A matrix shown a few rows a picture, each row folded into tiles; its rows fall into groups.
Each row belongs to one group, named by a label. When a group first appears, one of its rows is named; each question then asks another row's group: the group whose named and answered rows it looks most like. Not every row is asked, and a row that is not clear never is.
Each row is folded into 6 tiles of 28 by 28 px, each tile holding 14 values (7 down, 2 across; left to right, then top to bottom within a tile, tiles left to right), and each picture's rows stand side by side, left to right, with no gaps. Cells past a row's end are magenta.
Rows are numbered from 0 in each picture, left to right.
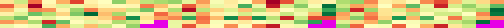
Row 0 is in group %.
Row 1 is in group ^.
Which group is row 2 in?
^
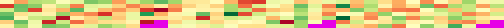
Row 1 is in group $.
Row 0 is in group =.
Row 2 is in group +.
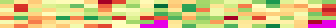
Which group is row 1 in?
=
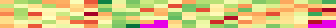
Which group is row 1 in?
=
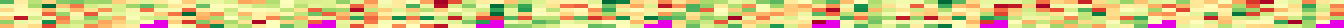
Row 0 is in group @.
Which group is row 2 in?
^
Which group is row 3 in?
=
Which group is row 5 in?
=
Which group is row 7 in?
$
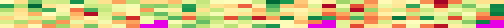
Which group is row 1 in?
=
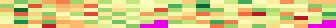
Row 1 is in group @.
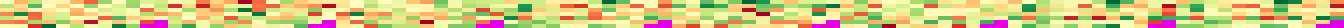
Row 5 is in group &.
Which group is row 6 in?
=
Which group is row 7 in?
=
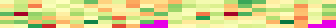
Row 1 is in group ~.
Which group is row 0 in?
&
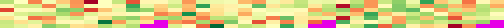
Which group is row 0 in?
$
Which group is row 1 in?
+
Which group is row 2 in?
&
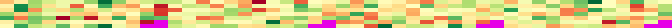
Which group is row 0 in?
=
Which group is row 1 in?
$
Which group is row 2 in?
+
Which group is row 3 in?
~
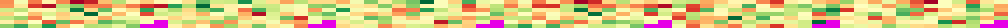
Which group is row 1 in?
@
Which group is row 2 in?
~
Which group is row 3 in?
%
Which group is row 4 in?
^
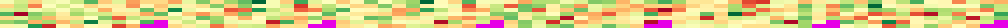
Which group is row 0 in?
&
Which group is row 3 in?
=
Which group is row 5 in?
@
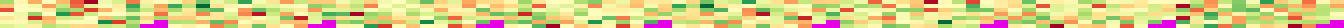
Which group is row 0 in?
$
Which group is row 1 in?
@
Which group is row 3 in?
&
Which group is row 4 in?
@
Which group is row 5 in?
$
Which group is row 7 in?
&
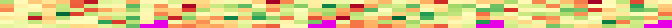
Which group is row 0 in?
$
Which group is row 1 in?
^
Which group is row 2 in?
^
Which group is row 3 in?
$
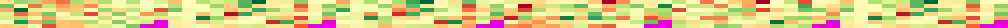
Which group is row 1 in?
~
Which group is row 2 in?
~
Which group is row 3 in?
^
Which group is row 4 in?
$
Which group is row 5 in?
~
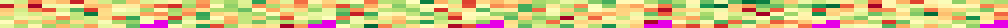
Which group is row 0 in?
%
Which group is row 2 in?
&
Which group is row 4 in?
@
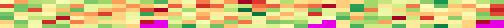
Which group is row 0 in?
=
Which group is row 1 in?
%
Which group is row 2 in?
=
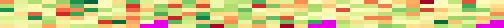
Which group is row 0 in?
~
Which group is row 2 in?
$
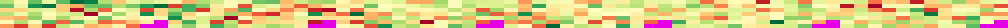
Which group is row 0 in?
@
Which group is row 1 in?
=
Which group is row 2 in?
+
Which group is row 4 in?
$
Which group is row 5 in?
%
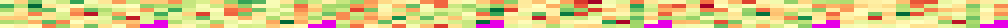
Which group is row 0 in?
@
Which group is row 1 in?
~
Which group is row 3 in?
$
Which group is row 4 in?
%
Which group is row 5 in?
$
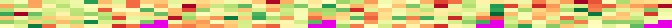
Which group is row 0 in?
&
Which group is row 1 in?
^
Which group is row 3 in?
%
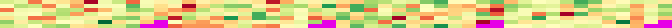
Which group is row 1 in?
^
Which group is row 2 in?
=
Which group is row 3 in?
~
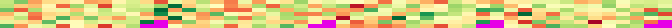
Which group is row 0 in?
^
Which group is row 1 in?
+
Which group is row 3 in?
+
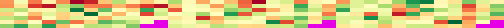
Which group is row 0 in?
%
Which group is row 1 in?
$
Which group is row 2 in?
~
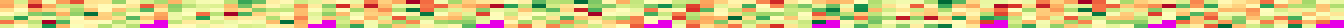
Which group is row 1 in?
~
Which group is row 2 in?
%
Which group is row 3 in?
@
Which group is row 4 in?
^
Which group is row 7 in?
+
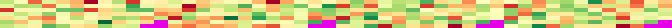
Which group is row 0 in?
$
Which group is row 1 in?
^
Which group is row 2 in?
&
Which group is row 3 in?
&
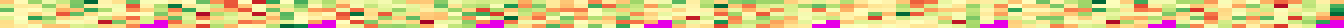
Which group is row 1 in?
+
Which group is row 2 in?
+
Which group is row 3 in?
+
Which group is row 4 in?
@
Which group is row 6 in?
~
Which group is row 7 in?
^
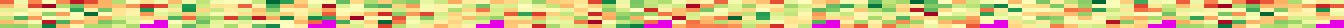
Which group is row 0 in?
%
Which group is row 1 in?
=
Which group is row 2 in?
@
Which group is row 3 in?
+
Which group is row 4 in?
^
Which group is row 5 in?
@
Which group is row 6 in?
~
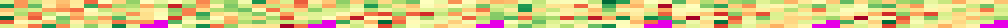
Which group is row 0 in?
+
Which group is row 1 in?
&
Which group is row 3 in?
=
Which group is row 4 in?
@
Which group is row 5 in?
@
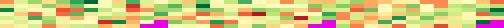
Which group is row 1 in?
@
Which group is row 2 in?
^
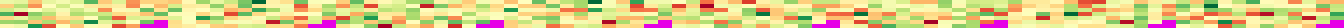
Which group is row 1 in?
~
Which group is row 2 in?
&
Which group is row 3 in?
~
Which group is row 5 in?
+
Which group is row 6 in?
$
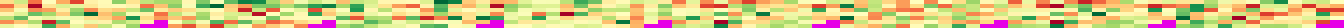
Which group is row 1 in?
@
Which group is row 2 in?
=
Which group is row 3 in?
~
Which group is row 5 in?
+
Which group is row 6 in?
%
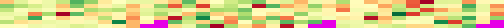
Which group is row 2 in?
$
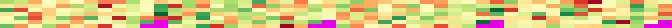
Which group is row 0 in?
^
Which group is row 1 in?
&
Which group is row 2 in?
^
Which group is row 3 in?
$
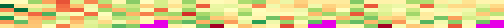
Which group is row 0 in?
+
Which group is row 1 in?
&
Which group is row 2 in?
&
